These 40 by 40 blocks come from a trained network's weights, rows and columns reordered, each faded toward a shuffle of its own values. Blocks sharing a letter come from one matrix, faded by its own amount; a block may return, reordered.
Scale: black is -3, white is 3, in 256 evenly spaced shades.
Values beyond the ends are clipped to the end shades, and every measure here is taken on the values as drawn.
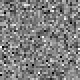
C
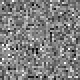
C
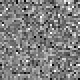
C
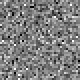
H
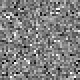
C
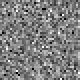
H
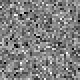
C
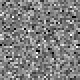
H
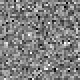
H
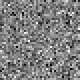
H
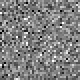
C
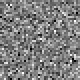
H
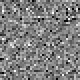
C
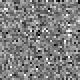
C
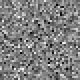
C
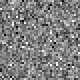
C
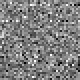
C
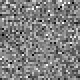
H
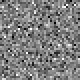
H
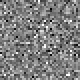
C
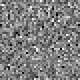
H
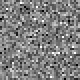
H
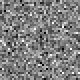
H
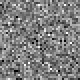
H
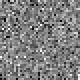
C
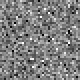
H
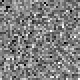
H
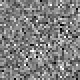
C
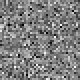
H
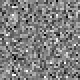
C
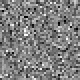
C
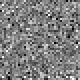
C
